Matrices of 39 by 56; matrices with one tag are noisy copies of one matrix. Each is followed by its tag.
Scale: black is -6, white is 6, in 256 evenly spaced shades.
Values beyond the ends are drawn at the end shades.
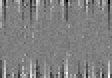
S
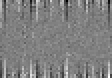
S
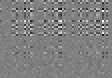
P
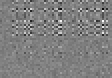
P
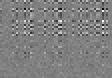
P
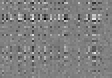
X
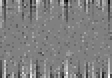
S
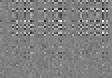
P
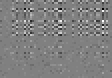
P
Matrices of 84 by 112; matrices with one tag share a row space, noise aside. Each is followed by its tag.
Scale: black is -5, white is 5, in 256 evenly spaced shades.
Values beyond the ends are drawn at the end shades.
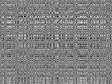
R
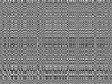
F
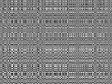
F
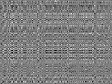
F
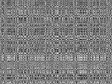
R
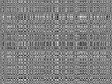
R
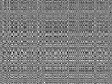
F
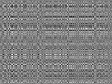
F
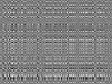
F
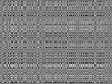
F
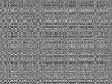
F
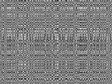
R
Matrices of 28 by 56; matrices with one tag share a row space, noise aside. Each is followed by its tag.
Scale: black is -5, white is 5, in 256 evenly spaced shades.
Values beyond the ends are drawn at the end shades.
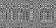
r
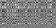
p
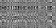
p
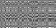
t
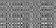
r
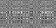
r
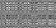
t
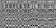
t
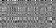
p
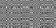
r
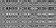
t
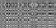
t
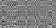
p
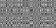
r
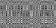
r
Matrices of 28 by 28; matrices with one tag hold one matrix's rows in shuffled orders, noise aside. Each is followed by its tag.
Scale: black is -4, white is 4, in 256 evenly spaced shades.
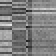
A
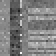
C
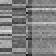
A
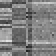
A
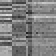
A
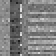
C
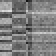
A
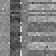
C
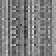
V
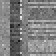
C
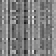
V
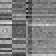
A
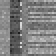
C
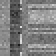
C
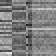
A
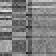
A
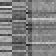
A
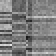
A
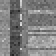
C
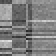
A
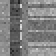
C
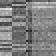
A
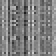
V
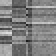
A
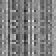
V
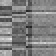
A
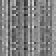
V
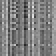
V
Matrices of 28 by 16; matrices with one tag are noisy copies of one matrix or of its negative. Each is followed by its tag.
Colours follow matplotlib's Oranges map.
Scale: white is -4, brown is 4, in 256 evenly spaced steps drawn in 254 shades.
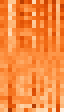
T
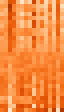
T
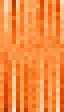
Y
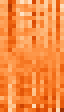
T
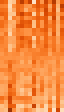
T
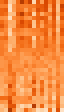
T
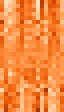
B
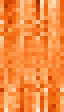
B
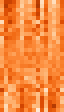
B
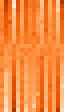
Y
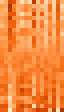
T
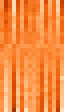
Y
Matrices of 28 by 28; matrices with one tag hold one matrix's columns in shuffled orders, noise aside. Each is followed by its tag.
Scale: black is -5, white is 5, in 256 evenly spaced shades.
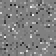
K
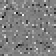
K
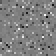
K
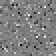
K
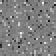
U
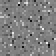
U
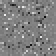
K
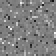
U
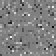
K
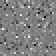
K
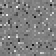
K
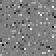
K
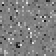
U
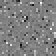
U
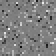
U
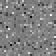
K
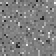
U
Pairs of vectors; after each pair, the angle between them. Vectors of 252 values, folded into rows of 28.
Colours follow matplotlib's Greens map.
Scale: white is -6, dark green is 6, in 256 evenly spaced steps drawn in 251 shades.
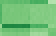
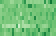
partly opposed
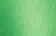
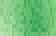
nearly opposite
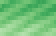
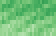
nearly parallel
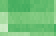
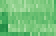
nearly opposite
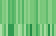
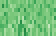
partly opposed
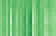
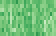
partly aligned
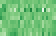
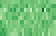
nearly opposite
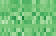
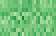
nearly parallel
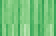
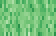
partly aligned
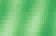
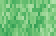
partly opposed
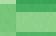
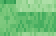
nearly opposite
